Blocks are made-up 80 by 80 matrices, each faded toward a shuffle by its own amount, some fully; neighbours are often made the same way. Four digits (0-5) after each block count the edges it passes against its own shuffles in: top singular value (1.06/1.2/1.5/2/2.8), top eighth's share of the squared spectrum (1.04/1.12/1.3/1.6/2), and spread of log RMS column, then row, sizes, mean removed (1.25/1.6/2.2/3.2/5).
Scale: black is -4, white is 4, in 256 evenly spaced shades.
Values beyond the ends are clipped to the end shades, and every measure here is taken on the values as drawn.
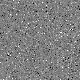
0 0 0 0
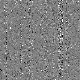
2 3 3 0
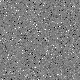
0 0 0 0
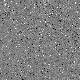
0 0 0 0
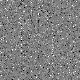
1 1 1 0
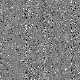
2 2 3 0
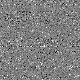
1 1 0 2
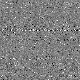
2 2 0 3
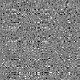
4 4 2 3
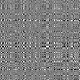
5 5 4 4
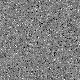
1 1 0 0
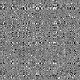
4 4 2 3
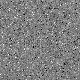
2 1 0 0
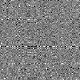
4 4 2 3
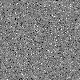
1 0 0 0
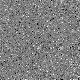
2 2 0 0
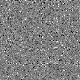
3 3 1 1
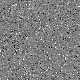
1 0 0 0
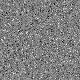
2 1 0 0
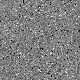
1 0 0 0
